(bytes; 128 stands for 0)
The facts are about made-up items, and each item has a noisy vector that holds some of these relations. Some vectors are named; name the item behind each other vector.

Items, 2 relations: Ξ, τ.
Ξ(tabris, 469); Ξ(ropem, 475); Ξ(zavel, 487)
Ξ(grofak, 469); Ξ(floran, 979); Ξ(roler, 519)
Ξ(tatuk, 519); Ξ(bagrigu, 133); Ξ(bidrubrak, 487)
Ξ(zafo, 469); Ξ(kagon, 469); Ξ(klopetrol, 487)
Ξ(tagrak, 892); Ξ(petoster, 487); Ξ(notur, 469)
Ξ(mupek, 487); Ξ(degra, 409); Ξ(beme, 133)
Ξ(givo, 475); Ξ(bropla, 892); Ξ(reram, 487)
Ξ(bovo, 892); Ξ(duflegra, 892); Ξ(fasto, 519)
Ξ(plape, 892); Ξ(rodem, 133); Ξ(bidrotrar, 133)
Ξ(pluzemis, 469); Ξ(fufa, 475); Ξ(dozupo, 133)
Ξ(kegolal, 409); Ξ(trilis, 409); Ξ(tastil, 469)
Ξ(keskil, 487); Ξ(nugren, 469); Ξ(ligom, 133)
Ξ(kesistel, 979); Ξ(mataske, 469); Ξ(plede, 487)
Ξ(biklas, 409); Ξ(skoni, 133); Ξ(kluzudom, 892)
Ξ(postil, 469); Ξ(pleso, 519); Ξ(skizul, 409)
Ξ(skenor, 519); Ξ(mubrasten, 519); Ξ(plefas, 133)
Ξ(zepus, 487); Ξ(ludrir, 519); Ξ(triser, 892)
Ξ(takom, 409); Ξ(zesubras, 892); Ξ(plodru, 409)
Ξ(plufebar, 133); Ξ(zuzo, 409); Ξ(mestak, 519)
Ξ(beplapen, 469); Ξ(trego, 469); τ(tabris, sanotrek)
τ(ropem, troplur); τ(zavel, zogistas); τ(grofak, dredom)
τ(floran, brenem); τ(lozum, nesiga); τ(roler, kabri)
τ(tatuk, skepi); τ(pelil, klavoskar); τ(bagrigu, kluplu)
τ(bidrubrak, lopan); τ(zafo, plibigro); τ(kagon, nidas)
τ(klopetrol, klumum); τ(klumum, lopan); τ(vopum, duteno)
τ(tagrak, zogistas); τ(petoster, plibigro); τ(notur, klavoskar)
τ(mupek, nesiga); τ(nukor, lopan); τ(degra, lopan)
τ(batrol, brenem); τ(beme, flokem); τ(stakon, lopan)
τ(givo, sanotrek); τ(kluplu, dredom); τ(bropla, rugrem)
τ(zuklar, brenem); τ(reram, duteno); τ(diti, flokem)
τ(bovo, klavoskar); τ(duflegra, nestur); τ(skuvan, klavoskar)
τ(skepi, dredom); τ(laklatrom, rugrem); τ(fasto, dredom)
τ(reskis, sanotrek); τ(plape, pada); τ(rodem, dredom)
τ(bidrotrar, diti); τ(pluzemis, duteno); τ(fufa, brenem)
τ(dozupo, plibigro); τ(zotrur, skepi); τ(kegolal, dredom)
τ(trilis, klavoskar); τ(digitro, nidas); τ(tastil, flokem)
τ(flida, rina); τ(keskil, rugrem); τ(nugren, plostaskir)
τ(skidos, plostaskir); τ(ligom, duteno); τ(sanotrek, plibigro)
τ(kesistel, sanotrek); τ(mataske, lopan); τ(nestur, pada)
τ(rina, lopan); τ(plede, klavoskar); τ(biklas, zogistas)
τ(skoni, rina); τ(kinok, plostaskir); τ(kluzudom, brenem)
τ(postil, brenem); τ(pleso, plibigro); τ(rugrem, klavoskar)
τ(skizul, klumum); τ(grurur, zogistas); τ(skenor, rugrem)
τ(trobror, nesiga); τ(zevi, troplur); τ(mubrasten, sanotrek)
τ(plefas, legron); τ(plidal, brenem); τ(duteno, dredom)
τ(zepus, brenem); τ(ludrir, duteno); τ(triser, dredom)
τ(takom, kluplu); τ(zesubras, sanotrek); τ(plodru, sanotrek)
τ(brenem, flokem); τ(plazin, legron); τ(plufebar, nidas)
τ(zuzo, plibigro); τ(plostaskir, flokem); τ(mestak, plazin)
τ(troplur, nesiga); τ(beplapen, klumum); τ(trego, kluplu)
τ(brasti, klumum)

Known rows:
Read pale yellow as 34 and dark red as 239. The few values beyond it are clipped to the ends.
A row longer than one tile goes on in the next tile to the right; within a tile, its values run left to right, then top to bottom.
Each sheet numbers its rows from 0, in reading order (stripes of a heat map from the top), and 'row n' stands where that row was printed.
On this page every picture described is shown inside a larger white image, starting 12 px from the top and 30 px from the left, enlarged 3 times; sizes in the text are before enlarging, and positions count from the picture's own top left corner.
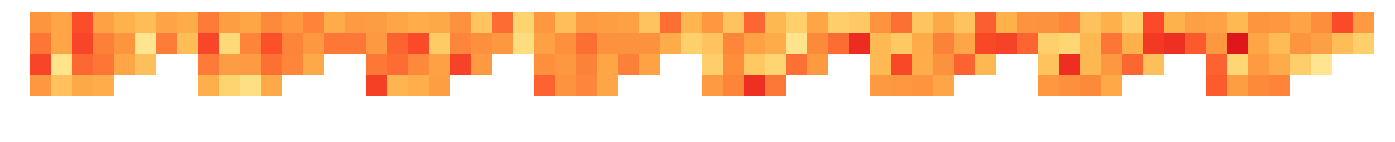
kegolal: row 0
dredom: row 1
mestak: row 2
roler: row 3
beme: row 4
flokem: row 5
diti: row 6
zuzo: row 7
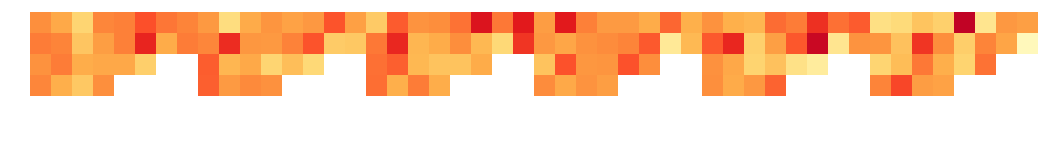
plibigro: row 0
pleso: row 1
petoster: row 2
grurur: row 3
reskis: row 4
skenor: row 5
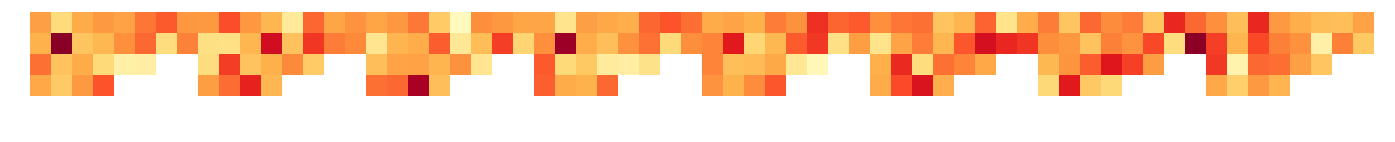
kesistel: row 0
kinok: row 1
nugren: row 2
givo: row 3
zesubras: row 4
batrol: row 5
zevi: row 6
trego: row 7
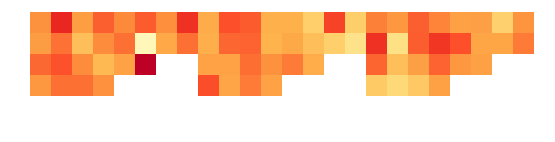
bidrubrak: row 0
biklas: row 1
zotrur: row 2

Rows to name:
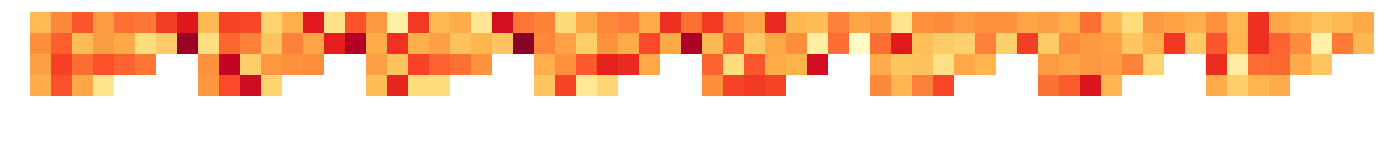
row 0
mupek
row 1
zepus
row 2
ropem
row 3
troplur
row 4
beplapen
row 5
dozupo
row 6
tastil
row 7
takom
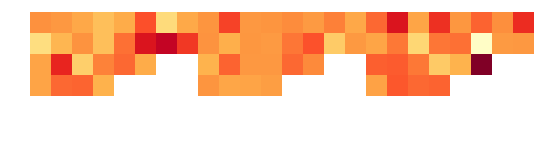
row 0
brenem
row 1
digitro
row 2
klopetrol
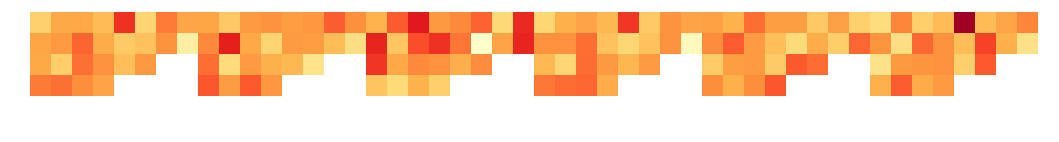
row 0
trilis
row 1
zafo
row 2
reram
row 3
notur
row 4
plufebar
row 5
laklatrom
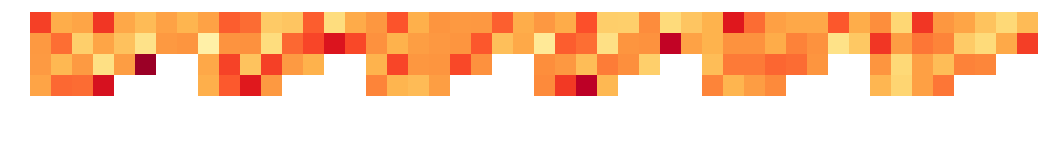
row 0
skoni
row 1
kluzudom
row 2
zogistas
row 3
postil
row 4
tagrak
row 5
rodem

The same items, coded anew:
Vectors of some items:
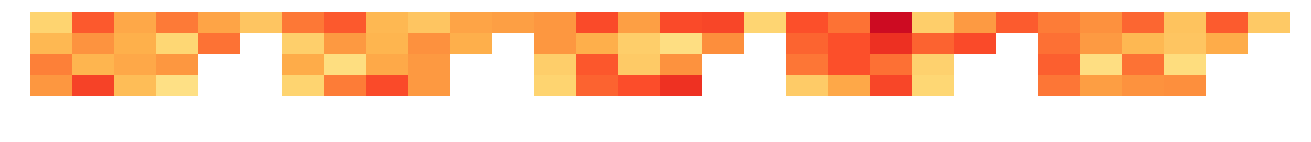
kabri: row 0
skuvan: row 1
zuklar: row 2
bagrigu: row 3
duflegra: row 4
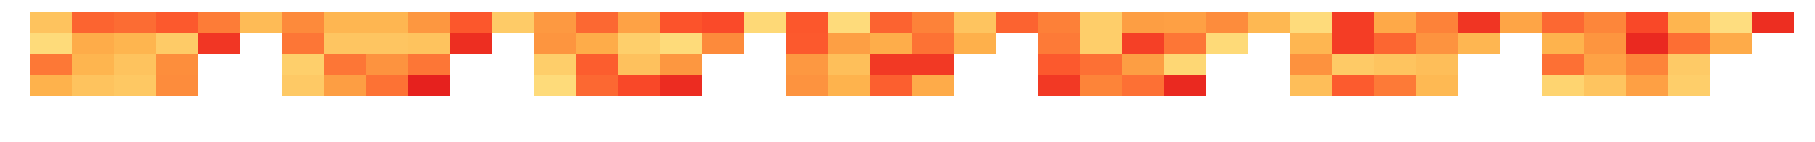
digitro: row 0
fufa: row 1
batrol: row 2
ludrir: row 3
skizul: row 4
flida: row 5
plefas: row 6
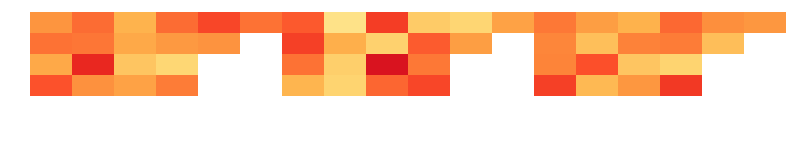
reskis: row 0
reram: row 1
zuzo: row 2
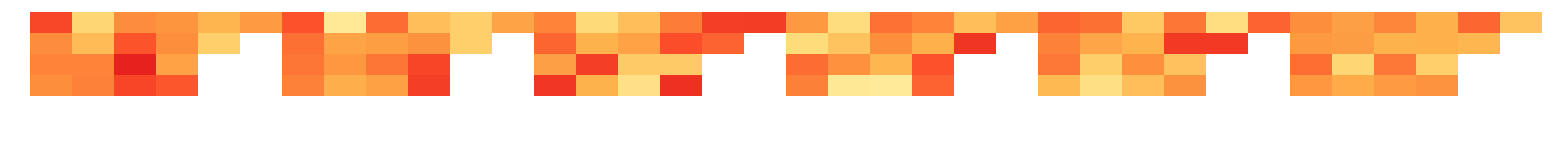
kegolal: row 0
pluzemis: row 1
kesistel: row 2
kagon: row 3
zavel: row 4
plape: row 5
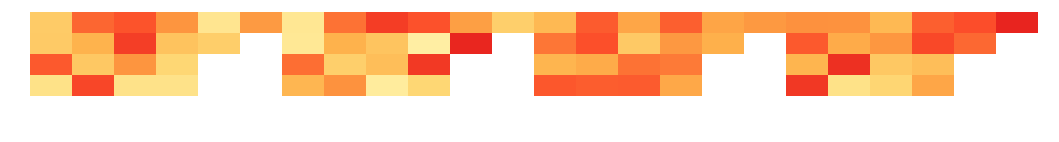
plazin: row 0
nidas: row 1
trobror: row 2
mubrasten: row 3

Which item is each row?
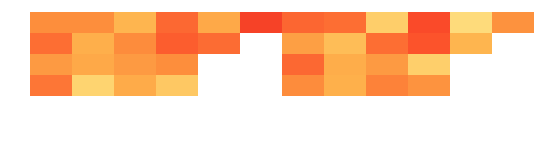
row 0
roler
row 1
biklas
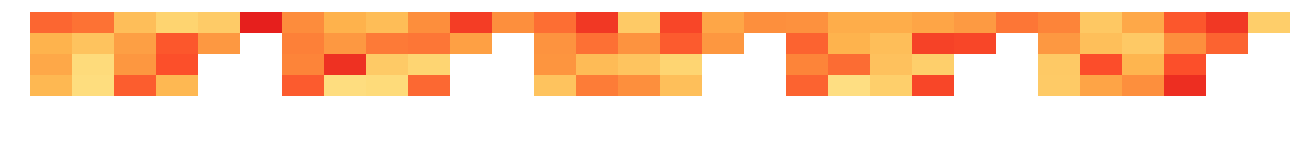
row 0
skenor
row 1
zesubras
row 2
grurur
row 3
petoster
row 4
floran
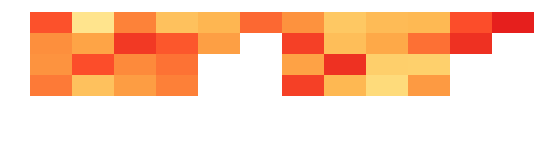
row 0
grofak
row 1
givo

